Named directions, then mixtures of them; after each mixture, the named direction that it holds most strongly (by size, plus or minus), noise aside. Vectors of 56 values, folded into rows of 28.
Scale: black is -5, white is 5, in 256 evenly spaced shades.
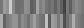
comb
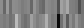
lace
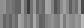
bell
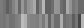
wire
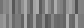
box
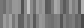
bell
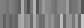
bell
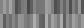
bell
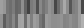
bell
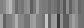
comb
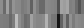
lace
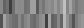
comb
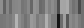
lace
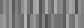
box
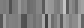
wire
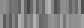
bell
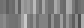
wire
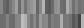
wire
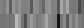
lace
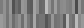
box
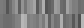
wire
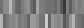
comb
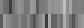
comb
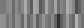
box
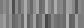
box
